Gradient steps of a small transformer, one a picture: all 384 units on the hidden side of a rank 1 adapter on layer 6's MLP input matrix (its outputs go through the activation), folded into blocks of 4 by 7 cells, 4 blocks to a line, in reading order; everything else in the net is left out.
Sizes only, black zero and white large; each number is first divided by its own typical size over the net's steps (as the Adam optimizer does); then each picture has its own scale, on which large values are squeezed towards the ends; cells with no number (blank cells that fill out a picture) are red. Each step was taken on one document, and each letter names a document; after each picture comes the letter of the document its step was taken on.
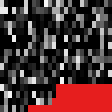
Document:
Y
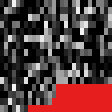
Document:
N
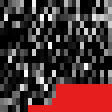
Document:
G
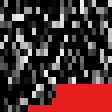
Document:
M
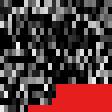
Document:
Y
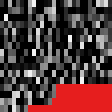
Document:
G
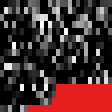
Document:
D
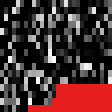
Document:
G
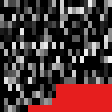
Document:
M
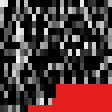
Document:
M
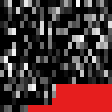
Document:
D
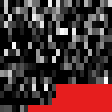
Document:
D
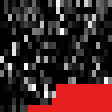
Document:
D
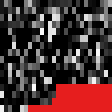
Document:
D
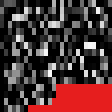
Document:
M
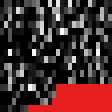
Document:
D
